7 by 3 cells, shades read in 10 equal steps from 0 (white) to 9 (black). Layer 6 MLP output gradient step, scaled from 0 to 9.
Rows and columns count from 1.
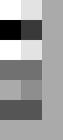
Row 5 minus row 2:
-6 -3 0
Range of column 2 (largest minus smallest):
6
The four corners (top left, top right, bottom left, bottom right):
0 3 3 3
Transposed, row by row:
0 9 0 5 3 6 3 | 1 7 1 5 4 6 3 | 3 3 3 3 3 3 3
